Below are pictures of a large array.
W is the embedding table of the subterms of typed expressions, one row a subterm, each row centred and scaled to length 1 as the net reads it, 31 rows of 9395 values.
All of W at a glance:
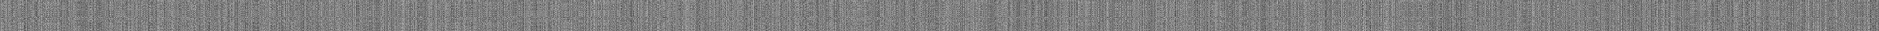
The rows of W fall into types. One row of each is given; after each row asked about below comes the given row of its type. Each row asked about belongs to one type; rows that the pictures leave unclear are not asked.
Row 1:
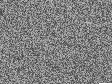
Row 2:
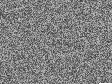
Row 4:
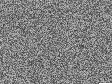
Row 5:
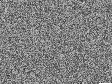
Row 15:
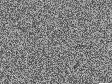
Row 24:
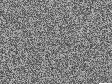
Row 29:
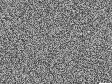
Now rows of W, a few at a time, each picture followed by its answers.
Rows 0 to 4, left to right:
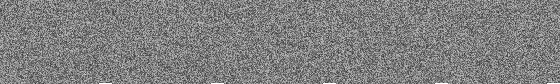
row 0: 1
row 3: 24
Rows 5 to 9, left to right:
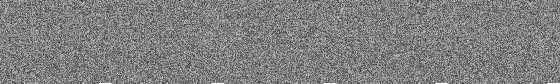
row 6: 15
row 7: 2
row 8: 24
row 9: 5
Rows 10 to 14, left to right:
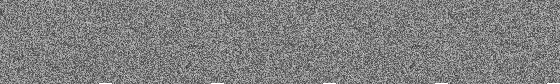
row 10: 1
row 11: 15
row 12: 24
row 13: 15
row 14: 2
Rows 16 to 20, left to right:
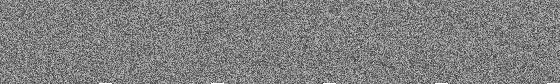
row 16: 29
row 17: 1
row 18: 4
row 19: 1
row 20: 15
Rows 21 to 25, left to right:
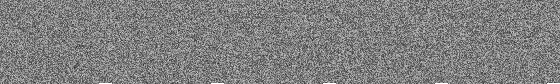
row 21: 15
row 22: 29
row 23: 4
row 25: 2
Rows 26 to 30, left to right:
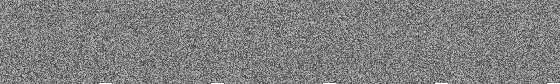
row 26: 5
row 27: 4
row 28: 1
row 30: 4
